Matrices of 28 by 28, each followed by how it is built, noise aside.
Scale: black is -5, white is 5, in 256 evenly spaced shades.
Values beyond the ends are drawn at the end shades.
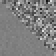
upper triangular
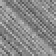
Toeplitz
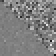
upper triangular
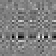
low rank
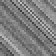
Toeplitz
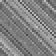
Toeplitz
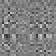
low rank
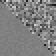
upper triangular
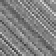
Toeplitz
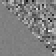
upper triangular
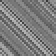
Toeplitz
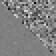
upper triangular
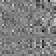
low rank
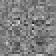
low rank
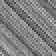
Toeplitz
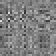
low rank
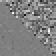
upper triangular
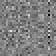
low rank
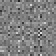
low rank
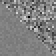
upper triangular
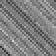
Toeplitz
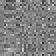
low rank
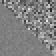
upper triangular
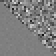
upper triangular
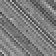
Toeplitz
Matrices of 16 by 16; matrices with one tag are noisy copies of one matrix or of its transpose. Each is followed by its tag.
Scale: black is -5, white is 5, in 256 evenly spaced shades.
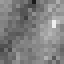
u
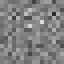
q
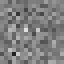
q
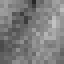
u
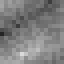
u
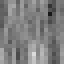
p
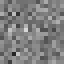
q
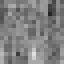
p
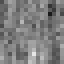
p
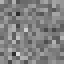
q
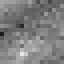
u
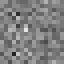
q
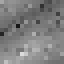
u
